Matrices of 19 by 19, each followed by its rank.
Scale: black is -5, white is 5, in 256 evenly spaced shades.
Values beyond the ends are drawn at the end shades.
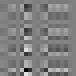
one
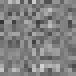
three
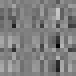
two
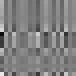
one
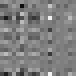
two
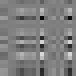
one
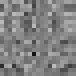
three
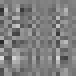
two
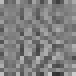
two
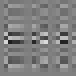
one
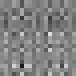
two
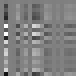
one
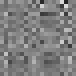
three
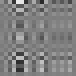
one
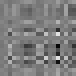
two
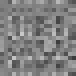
three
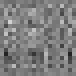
three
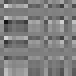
one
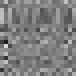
three
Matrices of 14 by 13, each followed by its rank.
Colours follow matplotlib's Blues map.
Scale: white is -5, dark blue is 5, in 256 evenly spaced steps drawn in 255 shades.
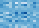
two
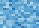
full rank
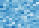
full rank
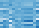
two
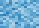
full rank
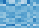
two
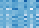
two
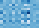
two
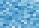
full rank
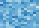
full rank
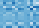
two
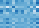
two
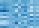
two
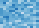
full rank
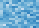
full rank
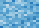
full rank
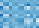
two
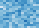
full rank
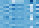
two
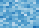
full rank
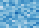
full rank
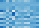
two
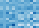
two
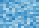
full rank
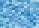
full rank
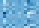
two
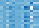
two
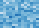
full rank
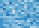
full rank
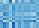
two
